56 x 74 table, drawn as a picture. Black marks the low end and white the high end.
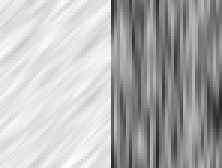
It is made of 1 by 2 panels. Panel 1,1: very high, slanting up to the right, faint in contrast. Panel 1,2: middling, streaked downward, strong in contrast.
